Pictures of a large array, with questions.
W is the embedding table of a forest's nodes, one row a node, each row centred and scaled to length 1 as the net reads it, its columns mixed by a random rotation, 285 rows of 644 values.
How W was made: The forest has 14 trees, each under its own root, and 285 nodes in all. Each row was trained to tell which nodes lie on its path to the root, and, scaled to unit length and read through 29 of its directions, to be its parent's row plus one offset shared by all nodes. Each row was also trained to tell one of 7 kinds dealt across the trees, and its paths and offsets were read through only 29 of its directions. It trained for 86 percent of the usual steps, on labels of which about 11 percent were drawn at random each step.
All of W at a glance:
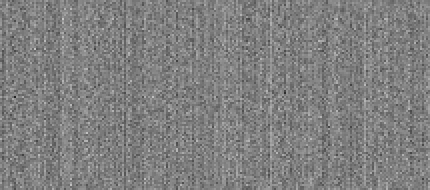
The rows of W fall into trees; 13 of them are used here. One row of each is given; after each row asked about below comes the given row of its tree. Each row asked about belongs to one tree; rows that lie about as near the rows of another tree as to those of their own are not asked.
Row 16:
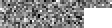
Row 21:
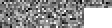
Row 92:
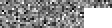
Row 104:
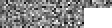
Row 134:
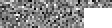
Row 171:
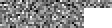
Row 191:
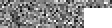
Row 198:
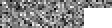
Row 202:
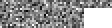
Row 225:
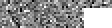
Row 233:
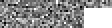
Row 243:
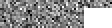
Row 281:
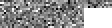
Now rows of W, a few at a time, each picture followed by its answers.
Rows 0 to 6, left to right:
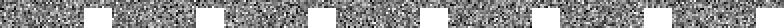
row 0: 92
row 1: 134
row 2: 16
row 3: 104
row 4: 134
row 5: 92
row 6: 21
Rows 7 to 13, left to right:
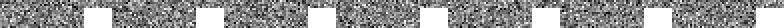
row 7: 92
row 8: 104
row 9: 243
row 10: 21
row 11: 191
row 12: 21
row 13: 171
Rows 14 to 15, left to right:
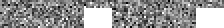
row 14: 134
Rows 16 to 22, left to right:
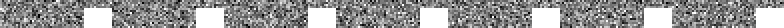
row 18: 191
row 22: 198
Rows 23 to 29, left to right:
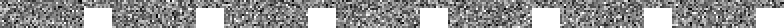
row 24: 191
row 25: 171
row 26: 202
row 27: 198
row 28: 198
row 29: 198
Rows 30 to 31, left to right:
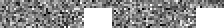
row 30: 225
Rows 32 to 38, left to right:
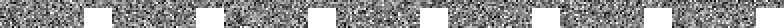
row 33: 198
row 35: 202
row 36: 134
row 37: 21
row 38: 21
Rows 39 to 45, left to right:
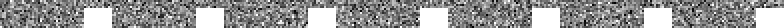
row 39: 92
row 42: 198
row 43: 191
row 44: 243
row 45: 225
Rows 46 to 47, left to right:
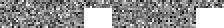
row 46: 171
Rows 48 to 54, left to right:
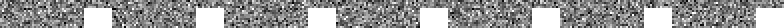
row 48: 16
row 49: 202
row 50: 198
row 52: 16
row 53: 281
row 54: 198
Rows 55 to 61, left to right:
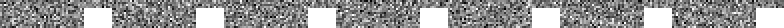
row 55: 104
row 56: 92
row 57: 134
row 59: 225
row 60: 21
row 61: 21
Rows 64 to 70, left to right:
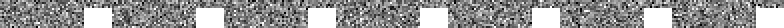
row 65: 21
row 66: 104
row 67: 225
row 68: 92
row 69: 225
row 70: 191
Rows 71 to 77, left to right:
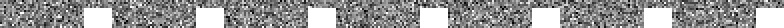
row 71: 198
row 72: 21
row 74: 243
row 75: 225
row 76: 281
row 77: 16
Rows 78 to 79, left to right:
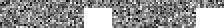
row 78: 21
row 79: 92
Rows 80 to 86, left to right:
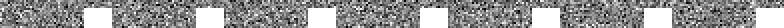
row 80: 16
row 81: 21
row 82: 225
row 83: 21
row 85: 202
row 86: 225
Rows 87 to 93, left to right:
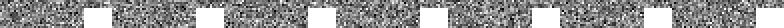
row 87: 281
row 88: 16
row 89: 233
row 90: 191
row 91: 191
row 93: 104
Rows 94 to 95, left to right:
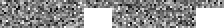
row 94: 198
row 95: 198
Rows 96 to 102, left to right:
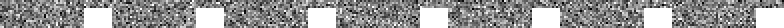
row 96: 191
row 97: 225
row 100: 16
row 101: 104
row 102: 191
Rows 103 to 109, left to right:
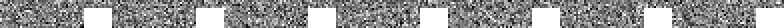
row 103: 16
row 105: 191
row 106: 104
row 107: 198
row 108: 104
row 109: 191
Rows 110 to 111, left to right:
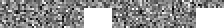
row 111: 191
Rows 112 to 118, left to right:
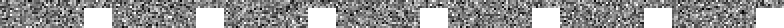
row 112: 104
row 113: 21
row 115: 104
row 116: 281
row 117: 92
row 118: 104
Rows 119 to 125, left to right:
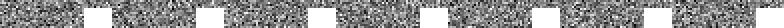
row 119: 198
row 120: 198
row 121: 198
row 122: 92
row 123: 21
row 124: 202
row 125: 281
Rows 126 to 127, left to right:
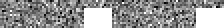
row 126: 104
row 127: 191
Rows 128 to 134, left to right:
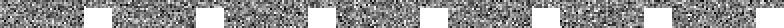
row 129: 233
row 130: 281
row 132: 243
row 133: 233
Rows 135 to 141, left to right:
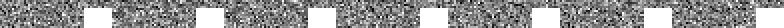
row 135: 104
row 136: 16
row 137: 16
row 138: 104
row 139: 16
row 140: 202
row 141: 198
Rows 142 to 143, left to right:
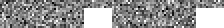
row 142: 92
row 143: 191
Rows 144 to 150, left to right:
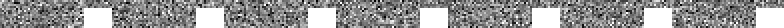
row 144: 225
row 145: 225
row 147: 21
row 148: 104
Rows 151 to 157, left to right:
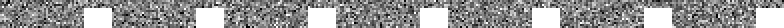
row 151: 92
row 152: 243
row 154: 281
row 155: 104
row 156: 134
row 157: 191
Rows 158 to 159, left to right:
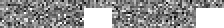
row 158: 198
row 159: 281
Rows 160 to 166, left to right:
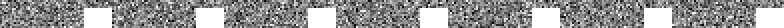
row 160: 198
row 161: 198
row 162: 281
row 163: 225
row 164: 92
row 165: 198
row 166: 198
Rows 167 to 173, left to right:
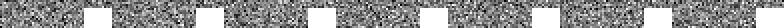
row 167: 198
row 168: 202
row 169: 191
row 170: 134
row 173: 21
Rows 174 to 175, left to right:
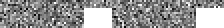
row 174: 171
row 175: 233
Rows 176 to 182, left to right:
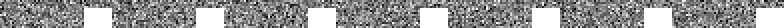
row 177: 225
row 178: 16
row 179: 171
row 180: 243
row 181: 104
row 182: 134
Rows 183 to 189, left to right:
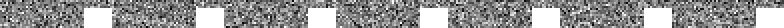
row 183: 16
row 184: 21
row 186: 191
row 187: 104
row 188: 104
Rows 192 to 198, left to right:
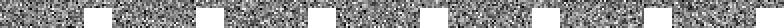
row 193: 21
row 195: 202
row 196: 92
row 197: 21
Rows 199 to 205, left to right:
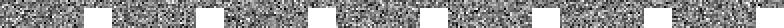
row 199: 233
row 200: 191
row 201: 281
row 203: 202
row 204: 171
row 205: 191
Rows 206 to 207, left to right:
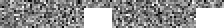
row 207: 225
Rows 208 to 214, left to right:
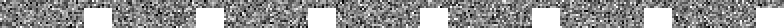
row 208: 104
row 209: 225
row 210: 202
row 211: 92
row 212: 233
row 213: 21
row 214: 21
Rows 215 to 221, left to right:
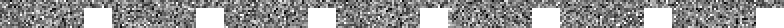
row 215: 191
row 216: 202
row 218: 191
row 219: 16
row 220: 92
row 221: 21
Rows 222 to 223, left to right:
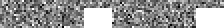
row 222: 198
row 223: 16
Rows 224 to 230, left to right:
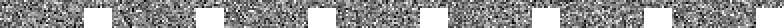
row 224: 202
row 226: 16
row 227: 104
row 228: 134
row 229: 191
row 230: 16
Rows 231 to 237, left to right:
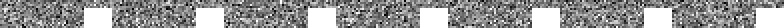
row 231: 104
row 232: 225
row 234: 233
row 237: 191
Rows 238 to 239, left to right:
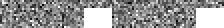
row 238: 198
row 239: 225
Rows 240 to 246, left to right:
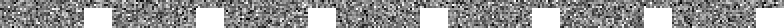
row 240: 104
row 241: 21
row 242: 92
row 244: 225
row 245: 134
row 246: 225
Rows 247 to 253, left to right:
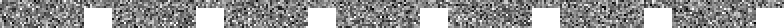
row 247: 21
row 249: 225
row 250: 104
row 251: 198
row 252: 233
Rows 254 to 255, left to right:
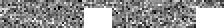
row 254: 21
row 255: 134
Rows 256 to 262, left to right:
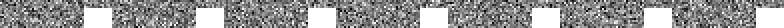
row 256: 191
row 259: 104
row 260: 171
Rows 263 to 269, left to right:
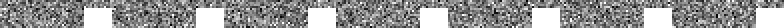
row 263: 104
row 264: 16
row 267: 225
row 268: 225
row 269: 191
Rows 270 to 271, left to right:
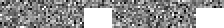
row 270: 21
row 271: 16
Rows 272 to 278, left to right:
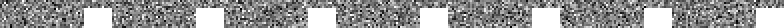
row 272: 92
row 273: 225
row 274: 225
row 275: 198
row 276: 281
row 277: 16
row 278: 134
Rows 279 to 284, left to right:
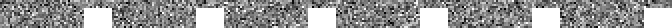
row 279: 92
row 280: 225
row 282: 225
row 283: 191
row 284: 134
